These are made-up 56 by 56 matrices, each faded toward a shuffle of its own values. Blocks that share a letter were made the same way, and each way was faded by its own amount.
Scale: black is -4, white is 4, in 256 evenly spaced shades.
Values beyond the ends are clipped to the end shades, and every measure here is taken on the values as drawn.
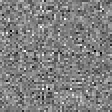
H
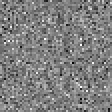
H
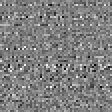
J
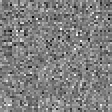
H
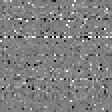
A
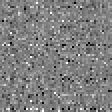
A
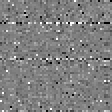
A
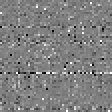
A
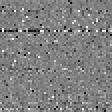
A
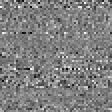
J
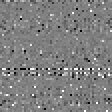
A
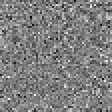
H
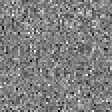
H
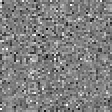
H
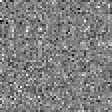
H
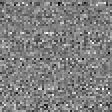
J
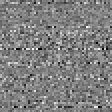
J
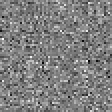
H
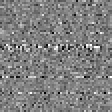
J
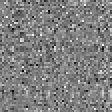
H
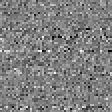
J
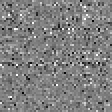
A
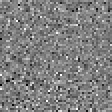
H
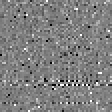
A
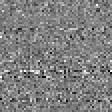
J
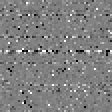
A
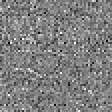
H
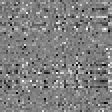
A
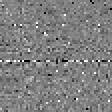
A
